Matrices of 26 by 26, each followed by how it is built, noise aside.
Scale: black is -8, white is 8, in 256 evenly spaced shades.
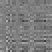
low rank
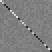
diagonal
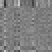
low rank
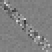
banded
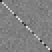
diagonal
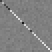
diagonal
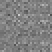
low rank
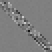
banded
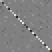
diagonal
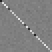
diagonal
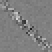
banded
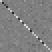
diagonal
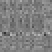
low rank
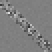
banded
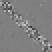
banded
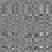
low rank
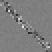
banded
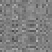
low rank
